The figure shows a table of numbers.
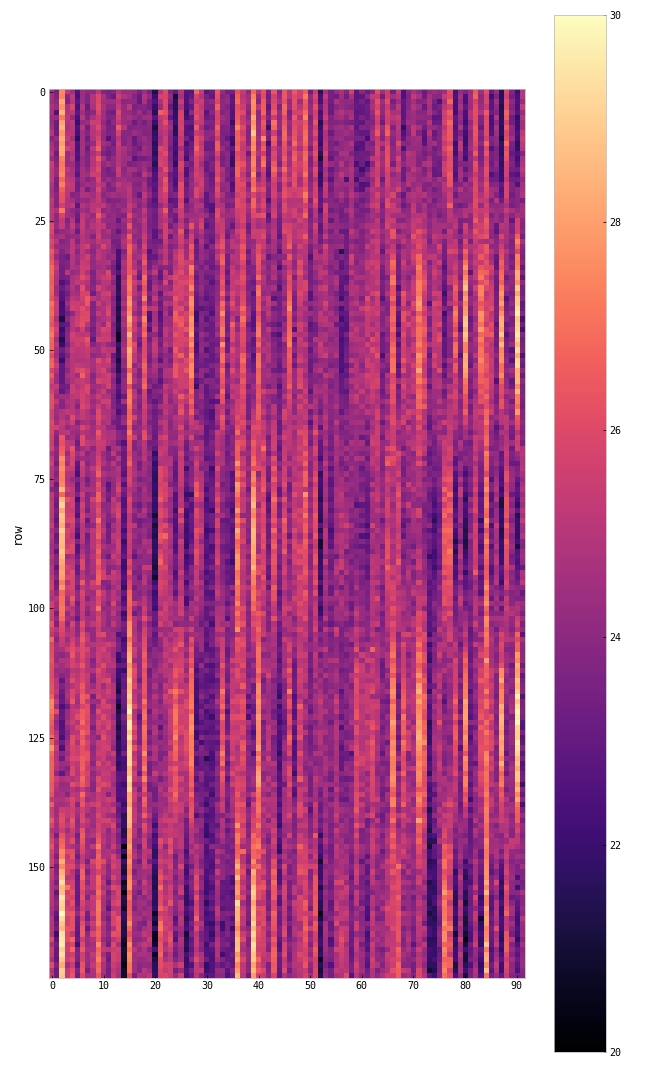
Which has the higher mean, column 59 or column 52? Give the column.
59
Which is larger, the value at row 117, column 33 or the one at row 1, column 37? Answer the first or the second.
the first
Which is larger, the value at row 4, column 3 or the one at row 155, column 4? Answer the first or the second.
the second
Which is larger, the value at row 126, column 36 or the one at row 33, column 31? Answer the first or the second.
the first
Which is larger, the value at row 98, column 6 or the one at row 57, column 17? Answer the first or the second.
the first
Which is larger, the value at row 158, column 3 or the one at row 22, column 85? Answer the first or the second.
the first
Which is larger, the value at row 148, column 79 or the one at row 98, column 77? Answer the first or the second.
the second
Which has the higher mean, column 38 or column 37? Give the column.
37
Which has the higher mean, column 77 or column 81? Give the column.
77
